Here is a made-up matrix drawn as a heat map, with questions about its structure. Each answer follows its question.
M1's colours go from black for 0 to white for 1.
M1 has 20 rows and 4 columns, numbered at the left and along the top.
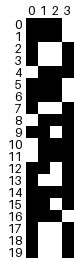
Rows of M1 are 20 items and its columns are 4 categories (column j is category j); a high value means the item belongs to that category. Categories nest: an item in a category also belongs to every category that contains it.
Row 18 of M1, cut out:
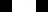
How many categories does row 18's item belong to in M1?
2
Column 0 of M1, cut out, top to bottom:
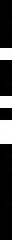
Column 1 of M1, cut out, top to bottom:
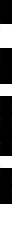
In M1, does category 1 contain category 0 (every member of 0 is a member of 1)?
no
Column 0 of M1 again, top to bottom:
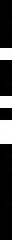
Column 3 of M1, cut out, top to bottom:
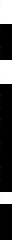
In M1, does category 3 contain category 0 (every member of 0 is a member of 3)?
no
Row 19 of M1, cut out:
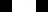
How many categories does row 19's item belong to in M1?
2
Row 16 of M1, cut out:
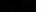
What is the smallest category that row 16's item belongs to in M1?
3
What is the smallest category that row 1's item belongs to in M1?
3
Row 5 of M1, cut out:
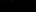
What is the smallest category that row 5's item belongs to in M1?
3
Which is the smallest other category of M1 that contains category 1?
2
